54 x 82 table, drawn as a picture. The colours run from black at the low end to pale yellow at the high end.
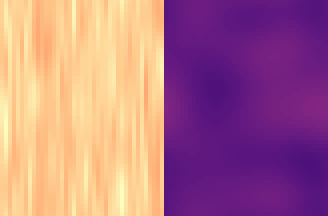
It is made of 1 by 2 panels. Panel 1,1: very high, streaked downward, faint in contrast. Panel 1,2: low, smooth, faint in contrast.
